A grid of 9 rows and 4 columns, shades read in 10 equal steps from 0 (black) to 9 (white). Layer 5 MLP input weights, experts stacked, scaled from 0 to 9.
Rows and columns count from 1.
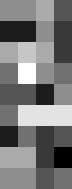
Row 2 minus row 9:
-4 -4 2 -2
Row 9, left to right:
5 5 3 4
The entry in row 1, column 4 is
3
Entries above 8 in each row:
0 0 0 1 0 0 0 0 0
